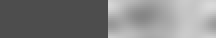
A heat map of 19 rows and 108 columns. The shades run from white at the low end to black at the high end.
The table splits into one row of 2 panels. Panel 1,1: high, flat. Panel 1,2: low, smooth.
